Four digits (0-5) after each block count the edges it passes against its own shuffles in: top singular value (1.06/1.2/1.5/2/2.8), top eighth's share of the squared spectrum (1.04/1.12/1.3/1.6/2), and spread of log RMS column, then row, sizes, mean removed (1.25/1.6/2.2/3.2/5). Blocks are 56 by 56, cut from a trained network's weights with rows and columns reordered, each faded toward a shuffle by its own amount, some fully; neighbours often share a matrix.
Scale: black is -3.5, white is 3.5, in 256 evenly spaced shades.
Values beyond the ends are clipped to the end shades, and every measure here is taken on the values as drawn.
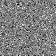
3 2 0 1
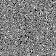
0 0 0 0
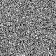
2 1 0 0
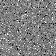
0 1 0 0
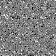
3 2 0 2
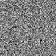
3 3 0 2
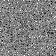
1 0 0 0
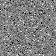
0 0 0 0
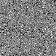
2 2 0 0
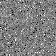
0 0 0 0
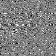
3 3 0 2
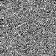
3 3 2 1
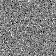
0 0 0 0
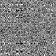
3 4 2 2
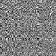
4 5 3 2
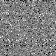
3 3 0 1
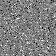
1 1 0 0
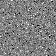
1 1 0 0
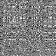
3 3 0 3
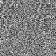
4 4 0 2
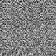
4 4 1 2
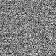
3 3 0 1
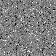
1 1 0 0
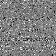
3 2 0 2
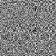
4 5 2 2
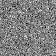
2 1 0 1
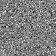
3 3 0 2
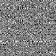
3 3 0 2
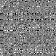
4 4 0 3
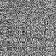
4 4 0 2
